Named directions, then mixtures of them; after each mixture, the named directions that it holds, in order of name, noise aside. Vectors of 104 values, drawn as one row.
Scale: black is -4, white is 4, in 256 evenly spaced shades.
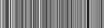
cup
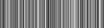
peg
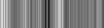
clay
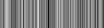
clay, cup, peg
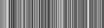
clay, cup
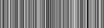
cup, peg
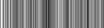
clay, cup, peg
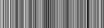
clay, cup, peg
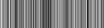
clay, cup, peg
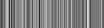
cup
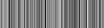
clay, cup, peg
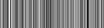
cup, peg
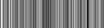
clay, cup, peg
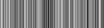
clay, cup, peg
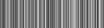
peg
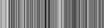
clay, cup, peg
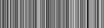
cup, peg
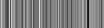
cup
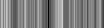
clay, peg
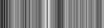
clay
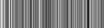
clay, cup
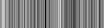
clay, peg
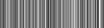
peg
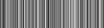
peg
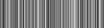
peg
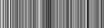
clay, cup, peg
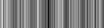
clay, peg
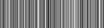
peg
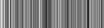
clay, cup
